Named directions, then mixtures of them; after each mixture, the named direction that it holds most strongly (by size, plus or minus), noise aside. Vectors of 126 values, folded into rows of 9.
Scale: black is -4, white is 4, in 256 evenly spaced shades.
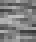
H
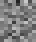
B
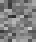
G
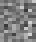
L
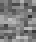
H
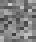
L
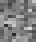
G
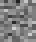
B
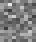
G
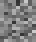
B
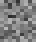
B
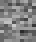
H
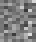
L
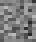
L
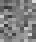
L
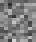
G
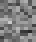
B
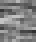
H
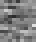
H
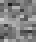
H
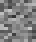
G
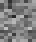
G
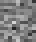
B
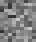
G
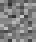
G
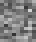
L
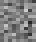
L
